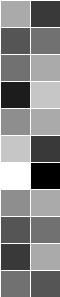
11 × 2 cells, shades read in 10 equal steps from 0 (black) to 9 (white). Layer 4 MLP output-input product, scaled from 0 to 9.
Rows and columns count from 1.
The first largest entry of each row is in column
1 2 2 2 2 1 1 2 2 2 1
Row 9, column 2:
4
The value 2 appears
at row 1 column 2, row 6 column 2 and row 10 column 1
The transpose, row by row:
6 3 4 1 5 7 9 5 3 2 4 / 2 4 6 7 6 2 0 6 4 6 3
